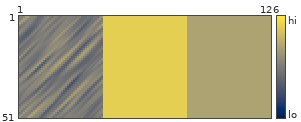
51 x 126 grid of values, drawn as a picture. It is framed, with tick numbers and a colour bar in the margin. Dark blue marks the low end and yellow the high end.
The table splits into one row of 3 panels. Panel 1,1: middling, slanting up to the right. Panel 1,2: very high, flat. Panel 1,3: high, flat.
